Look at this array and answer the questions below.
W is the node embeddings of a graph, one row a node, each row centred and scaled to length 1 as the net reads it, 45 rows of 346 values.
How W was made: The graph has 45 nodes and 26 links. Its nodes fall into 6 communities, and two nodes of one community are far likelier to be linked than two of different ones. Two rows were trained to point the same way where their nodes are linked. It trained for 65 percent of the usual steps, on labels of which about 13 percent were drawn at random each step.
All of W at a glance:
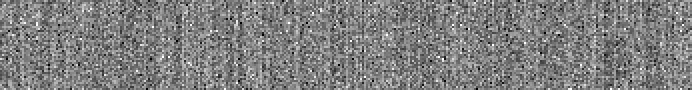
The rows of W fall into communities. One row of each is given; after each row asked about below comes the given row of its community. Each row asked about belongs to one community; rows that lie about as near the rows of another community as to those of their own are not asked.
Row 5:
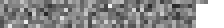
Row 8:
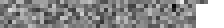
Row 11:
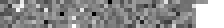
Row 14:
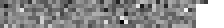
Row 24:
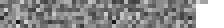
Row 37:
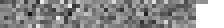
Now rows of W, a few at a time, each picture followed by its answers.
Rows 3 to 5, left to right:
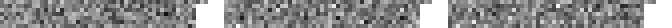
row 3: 14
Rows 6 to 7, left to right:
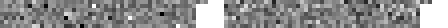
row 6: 14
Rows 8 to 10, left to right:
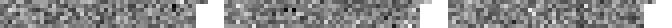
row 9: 24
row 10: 24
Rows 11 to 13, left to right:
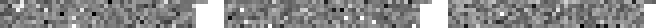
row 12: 11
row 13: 8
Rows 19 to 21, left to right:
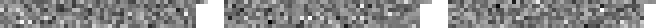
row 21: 37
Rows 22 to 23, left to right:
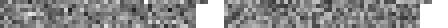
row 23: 5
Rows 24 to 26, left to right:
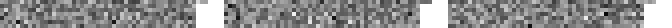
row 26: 37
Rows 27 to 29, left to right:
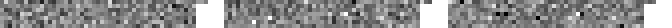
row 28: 14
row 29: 8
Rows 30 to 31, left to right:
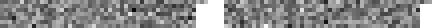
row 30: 37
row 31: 11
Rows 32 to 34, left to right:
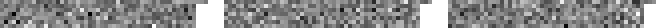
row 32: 5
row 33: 37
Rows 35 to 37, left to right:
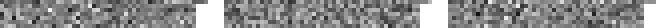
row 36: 11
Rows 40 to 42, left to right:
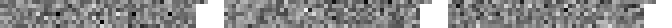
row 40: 24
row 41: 14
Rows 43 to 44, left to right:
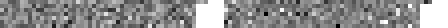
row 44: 5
